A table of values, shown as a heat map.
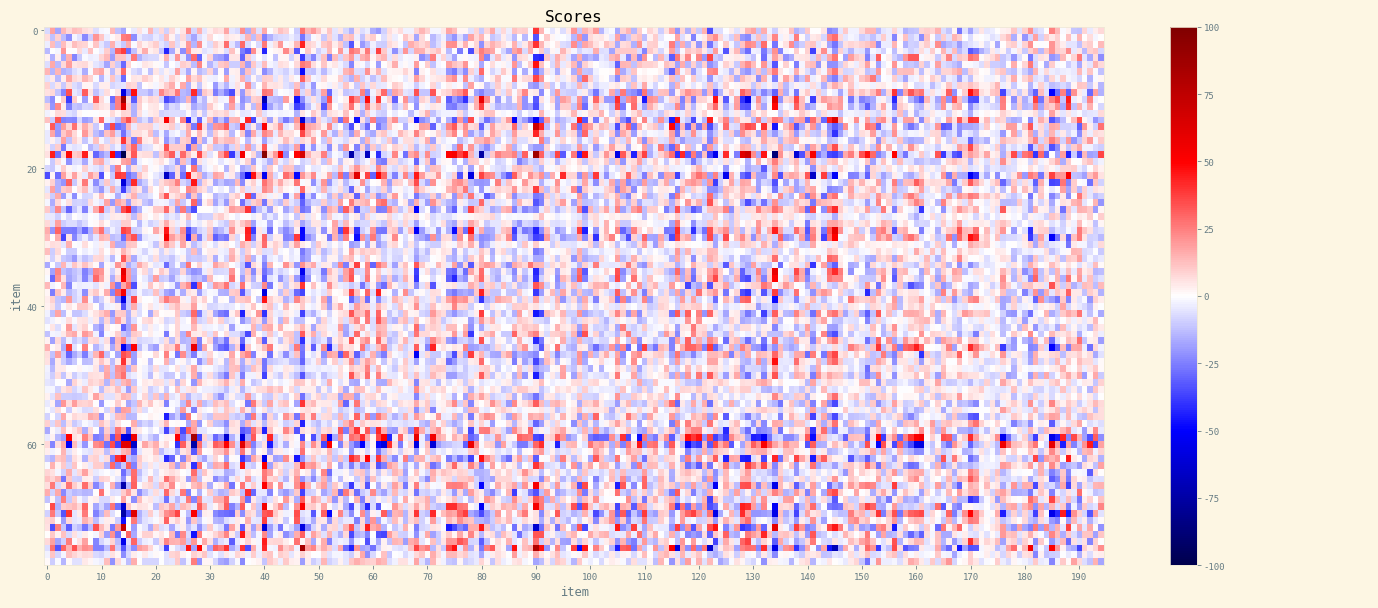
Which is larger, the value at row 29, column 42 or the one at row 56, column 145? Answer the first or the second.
the first
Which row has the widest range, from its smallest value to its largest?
18
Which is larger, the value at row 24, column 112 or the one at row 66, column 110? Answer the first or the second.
the second
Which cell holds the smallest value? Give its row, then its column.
18, 14
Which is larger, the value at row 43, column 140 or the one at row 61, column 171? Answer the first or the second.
the first
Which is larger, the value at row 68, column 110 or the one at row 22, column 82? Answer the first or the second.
the second
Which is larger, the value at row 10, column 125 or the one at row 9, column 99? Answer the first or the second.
the second
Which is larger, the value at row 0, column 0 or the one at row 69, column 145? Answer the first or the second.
the first
